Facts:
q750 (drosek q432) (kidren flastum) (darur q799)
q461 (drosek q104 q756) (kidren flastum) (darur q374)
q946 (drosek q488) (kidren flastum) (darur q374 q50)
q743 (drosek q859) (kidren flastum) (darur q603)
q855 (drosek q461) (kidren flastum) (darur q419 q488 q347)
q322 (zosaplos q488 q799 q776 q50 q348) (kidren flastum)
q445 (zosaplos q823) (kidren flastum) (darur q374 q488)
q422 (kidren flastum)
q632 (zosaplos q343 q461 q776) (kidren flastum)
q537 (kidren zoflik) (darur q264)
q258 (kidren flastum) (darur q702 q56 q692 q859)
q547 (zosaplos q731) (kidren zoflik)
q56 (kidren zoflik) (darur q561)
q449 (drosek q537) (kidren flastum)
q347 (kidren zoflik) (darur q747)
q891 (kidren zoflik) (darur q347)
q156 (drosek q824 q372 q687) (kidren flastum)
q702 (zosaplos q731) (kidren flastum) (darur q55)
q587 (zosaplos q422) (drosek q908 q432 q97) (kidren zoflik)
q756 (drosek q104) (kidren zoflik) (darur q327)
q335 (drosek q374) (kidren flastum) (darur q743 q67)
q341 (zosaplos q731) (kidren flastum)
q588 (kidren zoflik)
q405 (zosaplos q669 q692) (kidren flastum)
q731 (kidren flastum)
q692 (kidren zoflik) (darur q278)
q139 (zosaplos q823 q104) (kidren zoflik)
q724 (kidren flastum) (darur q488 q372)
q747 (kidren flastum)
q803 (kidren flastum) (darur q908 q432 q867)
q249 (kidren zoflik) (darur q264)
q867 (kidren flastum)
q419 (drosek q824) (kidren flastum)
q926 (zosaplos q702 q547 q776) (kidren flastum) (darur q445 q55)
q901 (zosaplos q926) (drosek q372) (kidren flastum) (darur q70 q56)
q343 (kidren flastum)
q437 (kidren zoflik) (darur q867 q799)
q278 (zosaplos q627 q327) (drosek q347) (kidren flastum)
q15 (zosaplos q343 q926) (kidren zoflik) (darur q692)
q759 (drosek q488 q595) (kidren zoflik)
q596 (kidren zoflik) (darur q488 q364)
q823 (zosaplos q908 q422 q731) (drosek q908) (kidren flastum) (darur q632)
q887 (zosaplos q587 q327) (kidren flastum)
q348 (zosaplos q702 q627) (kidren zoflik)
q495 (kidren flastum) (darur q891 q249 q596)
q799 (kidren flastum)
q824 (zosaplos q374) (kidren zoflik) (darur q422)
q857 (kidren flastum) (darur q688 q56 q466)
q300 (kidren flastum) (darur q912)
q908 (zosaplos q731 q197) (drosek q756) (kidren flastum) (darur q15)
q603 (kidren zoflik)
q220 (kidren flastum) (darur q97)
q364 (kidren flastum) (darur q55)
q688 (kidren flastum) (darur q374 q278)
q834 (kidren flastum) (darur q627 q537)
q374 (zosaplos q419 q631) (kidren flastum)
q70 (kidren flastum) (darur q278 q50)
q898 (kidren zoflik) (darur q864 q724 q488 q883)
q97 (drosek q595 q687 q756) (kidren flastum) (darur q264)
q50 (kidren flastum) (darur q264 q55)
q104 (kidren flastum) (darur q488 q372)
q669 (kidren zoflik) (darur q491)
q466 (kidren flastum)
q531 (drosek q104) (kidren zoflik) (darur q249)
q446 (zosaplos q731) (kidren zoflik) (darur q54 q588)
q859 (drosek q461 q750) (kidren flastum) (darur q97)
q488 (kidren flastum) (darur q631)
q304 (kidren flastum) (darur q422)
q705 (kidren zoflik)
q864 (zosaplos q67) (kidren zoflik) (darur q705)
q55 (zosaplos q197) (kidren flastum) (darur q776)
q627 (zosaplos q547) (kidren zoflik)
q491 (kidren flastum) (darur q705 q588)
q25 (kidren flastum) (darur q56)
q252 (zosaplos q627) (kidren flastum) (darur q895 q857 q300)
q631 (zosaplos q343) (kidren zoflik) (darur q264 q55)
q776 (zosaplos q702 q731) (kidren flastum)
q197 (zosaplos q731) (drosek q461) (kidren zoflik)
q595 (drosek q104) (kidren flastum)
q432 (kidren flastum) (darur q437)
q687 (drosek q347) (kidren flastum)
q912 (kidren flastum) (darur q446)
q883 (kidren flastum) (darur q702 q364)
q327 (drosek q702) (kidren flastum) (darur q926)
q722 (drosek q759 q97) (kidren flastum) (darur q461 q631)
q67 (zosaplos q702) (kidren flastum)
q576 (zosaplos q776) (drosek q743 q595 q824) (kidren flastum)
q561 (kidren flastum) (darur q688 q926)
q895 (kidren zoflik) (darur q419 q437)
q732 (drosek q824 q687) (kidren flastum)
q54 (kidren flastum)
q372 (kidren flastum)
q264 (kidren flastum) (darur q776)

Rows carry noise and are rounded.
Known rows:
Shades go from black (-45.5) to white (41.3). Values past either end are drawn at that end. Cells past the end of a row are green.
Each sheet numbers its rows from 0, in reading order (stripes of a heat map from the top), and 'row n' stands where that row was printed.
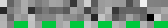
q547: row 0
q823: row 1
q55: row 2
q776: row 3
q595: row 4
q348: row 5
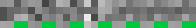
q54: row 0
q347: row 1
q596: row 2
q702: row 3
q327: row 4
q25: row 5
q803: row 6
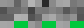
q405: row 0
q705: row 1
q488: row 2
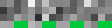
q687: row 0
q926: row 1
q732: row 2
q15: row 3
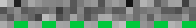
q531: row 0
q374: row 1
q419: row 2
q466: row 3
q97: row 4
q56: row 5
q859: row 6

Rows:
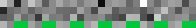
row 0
q587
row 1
q864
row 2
q901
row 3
q50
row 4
q343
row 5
q627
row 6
q364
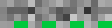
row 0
q561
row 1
q446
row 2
q632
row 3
q341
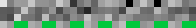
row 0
q67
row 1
q252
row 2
q756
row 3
q731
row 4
q264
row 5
q537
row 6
q461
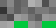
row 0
q156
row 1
q437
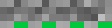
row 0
q834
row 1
q220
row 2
q722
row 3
q322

